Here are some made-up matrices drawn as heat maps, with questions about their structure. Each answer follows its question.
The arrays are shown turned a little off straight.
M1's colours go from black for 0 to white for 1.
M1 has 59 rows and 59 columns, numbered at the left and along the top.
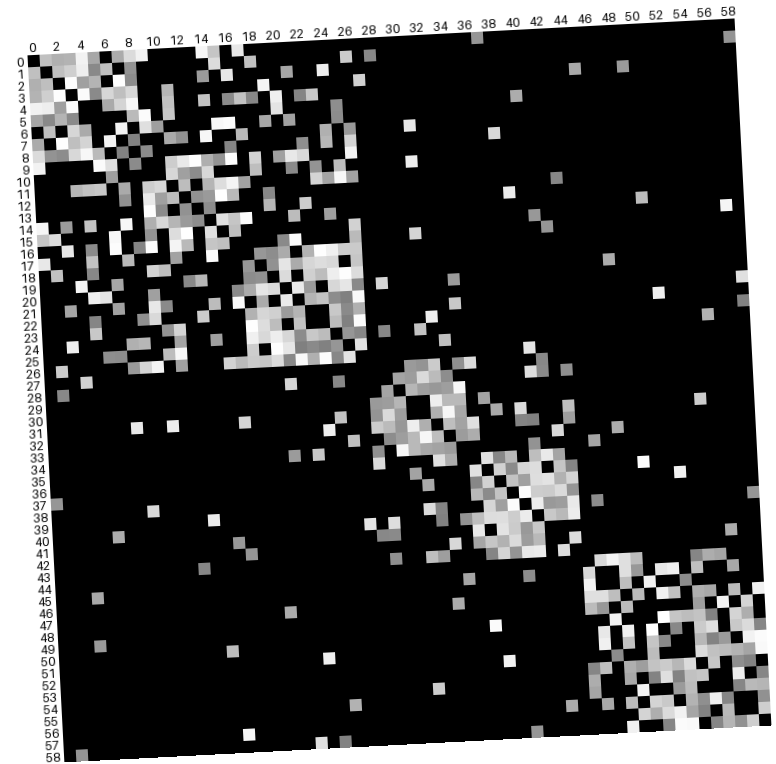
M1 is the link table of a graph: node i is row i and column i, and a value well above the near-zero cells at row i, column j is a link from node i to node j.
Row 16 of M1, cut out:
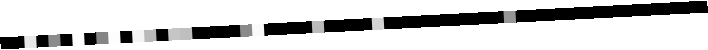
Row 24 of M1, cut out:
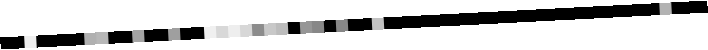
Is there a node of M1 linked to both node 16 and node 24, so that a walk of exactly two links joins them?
yes
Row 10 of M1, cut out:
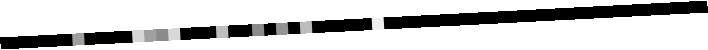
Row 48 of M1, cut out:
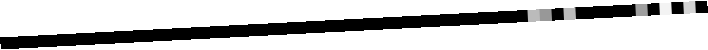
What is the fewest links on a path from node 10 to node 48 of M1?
4
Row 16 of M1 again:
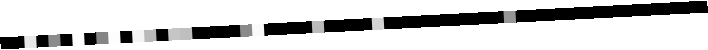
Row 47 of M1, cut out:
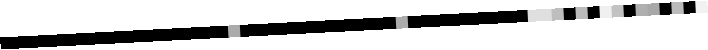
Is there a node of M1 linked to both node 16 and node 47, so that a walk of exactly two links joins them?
no
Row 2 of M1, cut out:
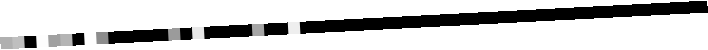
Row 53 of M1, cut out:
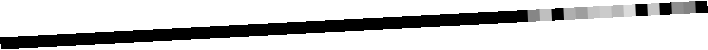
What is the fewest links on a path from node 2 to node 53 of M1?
3
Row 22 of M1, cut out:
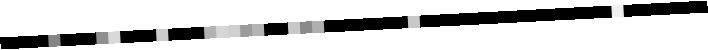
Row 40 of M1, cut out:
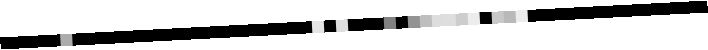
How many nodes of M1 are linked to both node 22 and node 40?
2
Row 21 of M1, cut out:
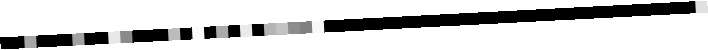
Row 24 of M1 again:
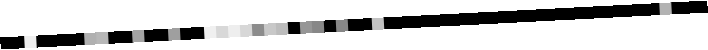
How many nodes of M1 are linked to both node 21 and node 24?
8
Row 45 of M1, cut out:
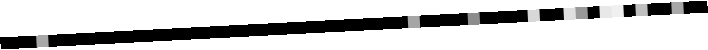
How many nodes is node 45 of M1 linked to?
10
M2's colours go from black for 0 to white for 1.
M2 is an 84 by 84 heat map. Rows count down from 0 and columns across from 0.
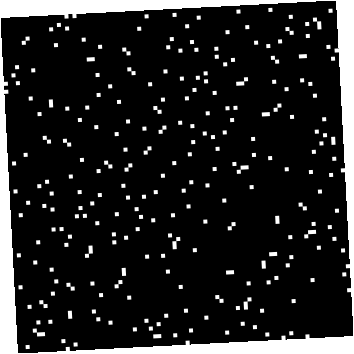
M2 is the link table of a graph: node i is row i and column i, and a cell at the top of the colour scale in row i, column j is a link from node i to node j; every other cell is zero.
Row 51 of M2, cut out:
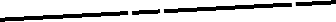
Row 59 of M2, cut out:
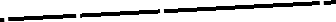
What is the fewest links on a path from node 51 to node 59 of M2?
2
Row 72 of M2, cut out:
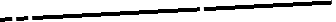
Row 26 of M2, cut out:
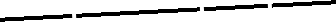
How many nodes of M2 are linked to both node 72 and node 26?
1
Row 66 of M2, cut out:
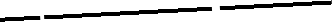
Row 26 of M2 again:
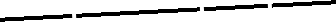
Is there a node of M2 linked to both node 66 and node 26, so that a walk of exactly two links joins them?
no
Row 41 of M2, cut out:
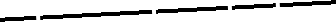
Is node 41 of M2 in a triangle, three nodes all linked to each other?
yes
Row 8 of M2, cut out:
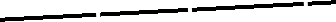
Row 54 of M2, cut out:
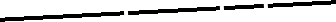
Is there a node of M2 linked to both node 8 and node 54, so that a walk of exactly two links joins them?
no
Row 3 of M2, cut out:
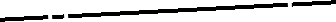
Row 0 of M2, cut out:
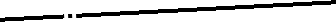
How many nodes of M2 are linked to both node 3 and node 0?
1
